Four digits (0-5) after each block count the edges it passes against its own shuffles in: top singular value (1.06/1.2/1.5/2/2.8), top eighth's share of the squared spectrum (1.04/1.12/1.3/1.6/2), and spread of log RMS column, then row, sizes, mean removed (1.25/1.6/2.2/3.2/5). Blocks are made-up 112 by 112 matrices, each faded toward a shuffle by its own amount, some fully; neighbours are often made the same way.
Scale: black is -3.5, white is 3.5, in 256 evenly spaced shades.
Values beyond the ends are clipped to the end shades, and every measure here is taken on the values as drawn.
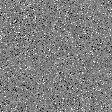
0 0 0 0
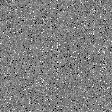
1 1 2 0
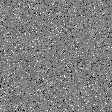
0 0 0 0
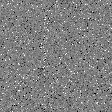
0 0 0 0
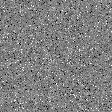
0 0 0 0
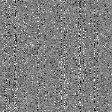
2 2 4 0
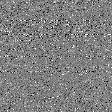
2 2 0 3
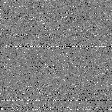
3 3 0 3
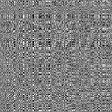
5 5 4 4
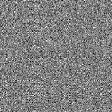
4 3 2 2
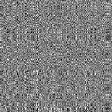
5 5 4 3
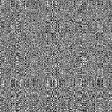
5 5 3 3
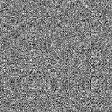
4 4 2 2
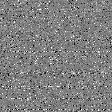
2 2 0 3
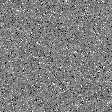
0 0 0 0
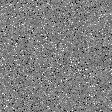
0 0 0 0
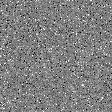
0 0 0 0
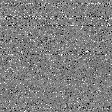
2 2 0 3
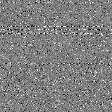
2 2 0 3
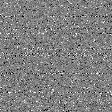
2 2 0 3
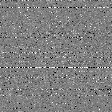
3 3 0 3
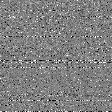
2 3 0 3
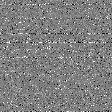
2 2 0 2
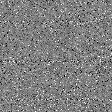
1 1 0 2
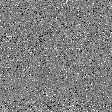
1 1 0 2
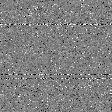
3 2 0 2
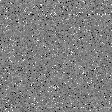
1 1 0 1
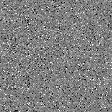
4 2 1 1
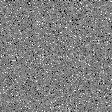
3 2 0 0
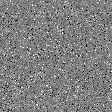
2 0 0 0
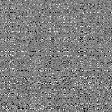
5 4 2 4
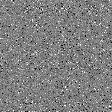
3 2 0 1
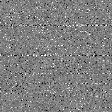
4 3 1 2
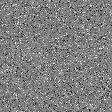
2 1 0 0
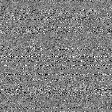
2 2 0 4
